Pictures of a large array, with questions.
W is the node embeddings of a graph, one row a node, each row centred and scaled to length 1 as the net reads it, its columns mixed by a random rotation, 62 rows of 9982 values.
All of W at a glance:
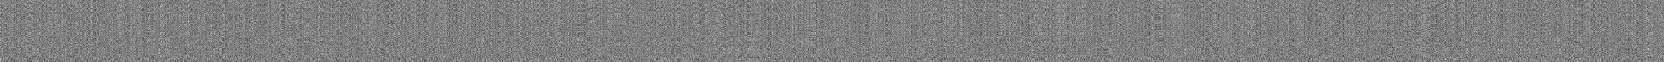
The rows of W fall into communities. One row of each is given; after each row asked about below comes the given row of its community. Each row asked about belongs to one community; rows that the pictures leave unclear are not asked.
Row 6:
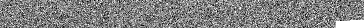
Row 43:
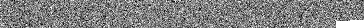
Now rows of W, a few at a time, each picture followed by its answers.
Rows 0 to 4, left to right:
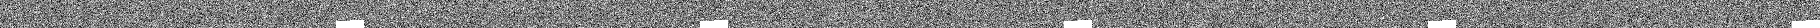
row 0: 6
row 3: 43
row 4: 6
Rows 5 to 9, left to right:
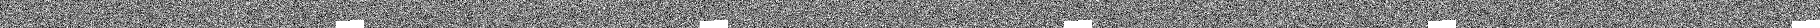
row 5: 6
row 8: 43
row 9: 6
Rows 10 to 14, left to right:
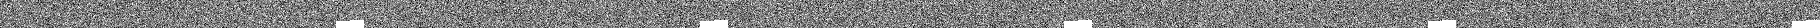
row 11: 6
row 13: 43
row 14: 6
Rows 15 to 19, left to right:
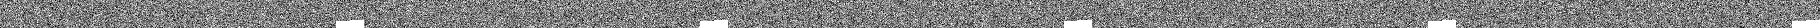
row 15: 6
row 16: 6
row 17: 43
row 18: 6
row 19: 43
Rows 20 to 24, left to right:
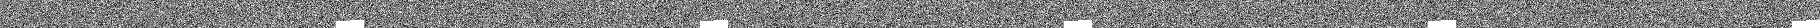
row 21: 6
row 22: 6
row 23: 6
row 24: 6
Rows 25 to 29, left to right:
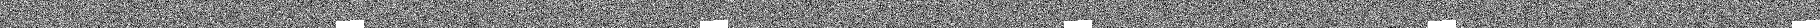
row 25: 6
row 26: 6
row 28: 6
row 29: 43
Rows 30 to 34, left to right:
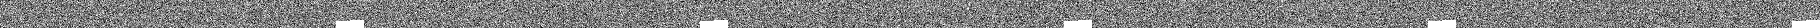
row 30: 6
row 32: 6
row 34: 6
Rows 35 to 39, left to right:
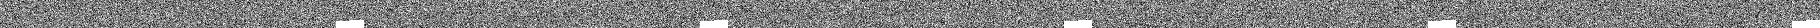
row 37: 43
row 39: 43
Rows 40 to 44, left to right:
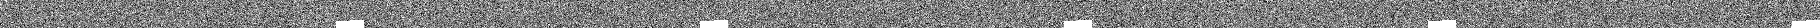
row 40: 43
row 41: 6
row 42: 6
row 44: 6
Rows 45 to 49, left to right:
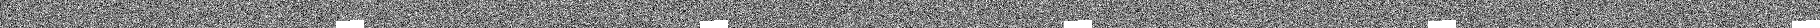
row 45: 6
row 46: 43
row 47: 6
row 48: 43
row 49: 43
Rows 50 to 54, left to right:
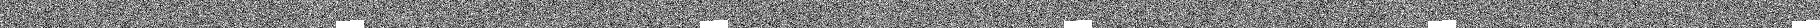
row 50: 43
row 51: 43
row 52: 43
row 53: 43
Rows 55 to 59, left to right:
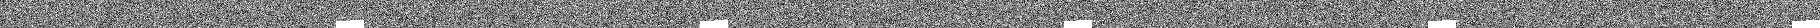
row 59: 43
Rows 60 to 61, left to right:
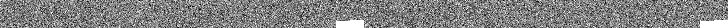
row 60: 43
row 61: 43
